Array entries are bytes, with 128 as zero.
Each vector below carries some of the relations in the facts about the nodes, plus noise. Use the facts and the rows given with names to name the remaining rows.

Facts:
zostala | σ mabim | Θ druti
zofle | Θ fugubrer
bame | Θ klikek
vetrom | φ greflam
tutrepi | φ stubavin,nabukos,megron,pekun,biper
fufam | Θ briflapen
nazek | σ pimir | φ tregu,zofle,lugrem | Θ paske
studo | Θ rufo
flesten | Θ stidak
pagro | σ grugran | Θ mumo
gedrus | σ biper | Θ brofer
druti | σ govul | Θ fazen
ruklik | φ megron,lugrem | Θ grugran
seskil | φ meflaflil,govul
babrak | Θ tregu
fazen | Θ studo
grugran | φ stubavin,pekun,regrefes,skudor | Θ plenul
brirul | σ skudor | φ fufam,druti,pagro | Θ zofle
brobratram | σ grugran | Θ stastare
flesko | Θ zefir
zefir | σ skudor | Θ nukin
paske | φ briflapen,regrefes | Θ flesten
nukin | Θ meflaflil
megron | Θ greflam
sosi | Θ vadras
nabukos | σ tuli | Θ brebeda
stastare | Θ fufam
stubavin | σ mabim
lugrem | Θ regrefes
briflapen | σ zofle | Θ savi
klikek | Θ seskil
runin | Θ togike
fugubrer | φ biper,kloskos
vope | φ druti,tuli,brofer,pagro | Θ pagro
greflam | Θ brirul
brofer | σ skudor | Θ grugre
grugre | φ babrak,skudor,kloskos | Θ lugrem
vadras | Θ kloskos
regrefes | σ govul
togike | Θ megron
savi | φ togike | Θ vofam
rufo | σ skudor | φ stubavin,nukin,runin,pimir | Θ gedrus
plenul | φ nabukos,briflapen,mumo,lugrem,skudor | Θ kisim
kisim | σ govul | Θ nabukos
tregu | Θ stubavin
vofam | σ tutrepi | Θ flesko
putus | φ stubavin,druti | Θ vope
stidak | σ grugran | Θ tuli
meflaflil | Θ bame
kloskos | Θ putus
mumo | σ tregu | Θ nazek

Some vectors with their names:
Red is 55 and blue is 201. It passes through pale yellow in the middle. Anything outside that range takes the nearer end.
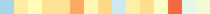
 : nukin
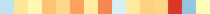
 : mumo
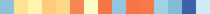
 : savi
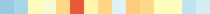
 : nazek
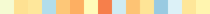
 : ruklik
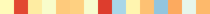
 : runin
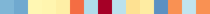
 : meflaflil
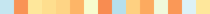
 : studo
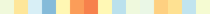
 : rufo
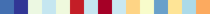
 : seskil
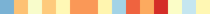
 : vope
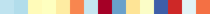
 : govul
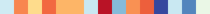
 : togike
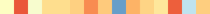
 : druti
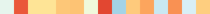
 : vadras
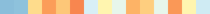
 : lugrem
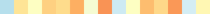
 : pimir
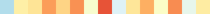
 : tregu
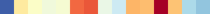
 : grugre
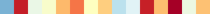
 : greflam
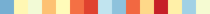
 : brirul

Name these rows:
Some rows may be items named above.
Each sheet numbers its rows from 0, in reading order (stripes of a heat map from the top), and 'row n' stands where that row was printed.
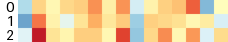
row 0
mumo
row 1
biper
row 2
babrak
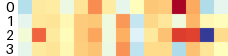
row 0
plenul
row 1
megron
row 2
briflapen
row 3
megron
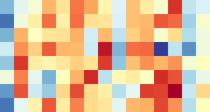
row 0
stidak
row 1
tuli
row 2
mabim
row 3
togike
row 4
kloskos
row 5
grugran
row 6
vetrom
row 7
tuli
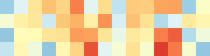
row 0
zofle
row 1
ruklik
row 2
nabukos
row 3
tutrepi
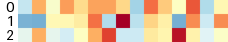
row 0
pagro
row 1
meflaflil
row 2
putus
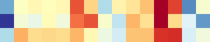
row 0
paske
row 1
fugubrer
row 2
skudor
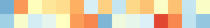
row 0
mabim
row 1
stubavin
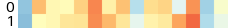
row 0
gedrus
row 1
nabukos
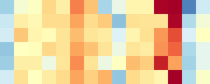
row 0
regrefes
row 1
kisim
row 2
pekun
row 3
nabukos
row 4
plenul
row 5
kisim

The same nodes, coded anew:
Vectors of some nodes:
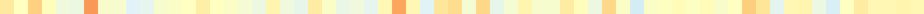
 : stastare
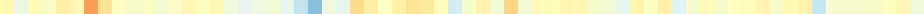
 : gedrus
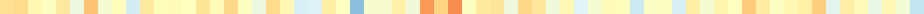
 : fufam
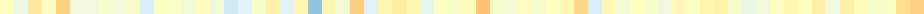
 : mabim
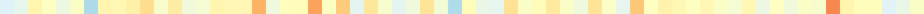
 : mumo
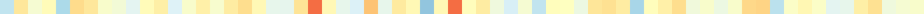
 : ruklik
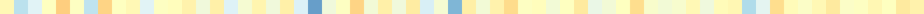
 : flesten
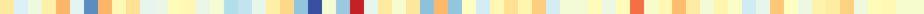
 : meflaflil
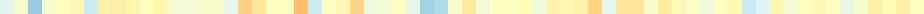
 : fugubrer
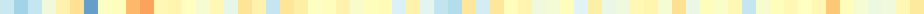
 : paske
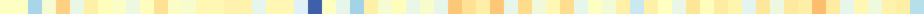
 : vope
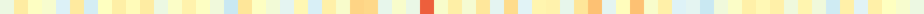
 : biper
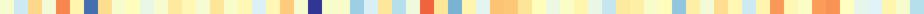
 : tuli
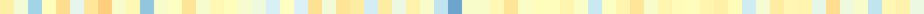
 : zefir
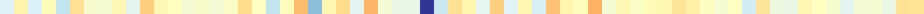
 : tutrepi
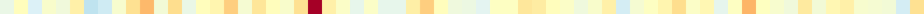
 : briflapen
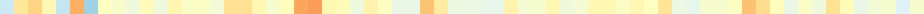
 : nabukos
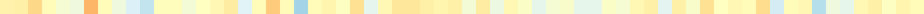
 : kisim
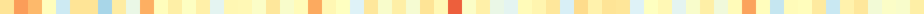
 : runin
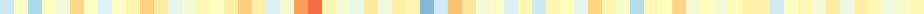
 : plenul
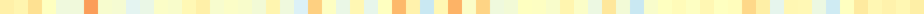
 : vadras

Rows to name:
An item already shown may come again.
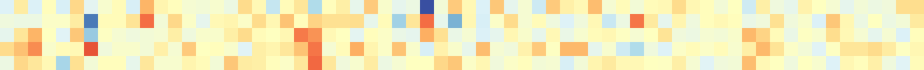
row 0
tutrepi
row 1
regrefes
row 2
nabukos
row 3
greflam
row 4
megron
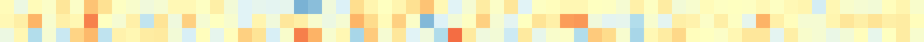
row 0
gedrus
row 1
vetrom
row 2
grugran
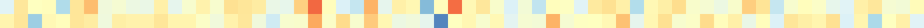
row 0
ruklik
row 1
rufo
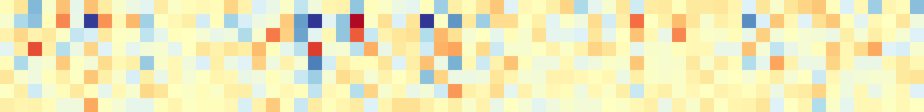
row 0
brirul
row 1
seskil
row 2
govul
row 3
tregu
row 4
stidak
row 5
vofam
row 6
putus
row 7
kisim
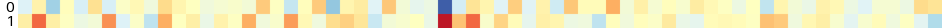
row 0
tutrepi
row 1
druti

